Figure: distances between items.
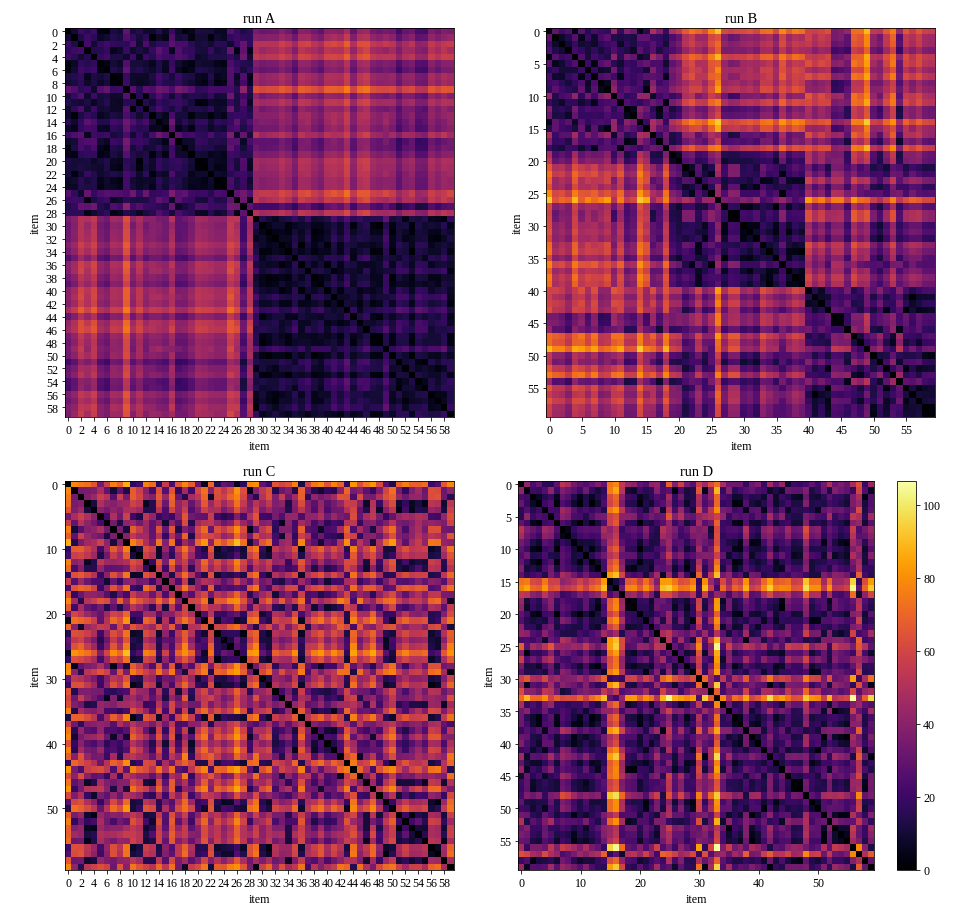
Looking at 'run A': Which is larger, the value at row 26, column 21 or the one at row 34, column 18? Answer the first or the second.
the second
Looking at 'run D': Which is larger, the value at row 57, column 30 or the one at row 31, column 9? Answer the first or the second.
the second
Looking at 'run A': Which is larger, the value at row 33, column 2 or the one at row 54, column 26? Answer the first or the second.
the first
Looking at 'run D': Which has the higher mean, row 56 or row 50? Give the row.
56
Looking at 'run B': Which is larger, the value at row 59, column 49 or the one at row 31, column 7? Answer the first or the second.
the second
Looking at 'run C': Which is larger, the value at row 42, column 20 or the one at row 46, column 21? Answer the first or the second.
the second
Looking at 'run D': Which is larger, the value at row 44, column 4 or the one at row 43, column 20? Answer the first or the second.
the first
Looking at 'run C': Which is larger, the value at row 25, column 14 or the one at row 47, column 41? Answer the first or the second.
the second
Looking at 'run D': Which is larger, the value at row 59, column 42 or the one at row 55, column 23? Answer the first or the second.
the second
